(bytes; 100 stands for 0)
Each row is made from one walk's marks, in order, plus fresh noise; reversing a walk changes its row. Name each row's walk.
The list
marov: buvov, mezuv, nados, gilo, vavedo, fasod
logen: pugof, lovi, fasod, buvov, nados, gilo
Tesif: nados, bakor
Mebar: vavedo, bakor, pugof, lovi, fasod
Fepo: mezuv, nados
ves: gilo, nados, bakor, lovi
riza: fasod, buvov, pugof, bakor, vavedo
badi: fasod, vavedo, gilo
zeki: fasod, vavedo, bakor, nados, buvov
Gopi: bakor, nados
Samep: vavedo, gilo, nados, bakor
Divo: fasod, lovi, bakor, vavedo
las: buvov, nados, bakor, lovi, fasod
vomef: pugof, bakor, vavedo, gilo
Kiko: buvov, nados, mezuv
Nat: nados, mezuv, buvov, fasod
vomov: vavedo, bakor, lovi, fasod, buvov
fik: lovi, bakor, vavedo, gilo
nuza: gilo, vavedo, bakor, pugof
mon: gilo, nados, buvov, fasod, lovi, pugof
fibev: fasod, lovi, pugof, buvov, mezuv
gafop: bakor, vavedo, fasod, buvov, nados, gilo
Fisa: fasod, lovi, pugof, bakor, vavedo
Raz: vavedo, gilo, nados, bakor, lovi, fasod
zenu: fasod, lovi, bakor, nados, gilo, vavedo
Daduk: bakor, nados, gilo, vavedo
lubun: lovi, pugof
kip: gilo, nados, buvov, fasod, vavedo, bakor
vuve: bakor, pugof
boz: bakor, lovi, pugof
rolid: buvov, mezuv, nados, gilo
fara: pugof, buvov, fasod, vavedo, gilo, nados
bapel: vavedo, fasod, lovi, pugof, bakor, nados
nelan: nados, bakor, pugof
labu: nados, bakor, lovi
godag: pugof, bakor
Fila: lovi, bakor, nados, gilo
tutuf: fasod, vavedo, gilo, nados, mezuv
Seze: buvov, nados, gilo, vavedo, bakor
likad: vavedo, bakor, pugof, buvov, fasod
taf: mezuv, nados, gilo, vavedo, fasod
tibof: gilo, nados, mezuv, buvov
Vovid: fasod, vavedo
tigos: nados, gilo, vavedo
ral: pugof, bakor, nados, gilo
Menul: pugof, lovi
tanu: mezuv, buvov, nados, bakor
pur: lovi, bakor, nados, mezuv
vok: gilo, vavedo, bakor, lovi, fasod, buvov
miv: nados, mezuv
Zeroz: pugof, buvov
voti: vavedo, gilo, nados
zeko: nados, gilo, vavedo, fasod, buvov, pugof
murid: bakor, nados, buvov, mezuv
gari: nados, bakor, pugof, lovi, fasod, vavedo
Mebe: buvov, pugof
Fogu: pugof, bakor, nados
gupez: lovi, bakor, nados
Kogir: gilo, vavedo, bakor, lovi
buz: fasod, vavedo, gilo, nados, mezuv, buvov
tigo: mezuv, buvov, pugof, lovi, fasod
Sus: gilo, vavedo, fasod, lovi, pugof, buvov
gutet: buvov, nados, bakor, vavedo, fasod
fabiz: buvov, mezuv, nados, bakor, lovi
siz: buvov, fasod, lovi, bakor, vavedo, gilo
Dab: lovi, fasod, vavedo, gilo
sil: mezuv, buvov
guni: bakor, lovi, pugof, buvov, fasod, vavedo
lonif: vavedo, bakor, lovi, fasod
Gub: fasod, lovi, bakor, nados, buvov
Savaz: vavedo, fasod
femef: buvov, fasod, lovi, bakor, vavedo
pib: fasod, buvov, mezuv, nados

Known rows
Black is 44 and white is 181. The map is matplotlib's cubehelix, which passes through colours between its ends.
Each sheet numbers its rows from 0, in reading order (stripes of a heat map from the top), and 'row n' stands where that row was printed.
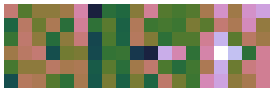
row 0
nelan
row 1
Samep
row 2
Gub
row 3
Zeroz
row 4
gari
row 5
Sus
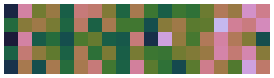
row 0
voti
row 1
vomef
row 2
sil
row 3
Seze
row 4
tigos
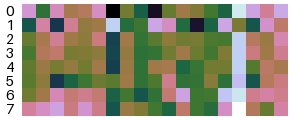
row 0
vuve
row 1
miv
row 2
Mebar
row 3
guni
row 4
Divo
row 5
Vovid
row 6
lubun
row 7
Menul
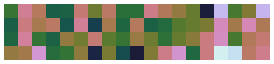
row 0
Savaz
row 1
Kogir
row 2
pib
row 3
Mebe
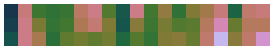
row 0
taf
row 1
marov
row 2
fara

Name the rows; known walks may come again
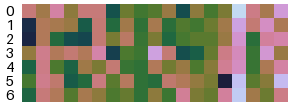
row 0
Fogu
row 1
fik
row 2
badi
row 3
labu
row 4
Nat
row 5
Savaz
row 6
tigo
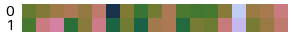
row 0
Fisa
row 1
las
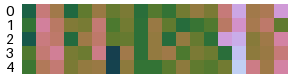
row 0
fara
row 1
fabiz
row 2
logen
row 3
lonif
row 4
guni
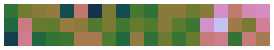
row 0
nuza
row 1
fibev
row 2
buz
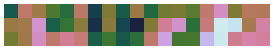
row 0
vok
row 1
Mebe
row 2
lubun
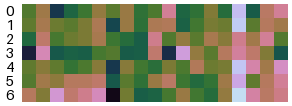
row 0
Vovid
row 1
Divo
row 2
tanu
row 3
sil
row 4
riza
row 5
gari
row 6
boz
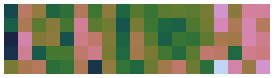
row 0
gafop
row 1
Daduk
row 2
voti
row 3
tutuf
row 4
likad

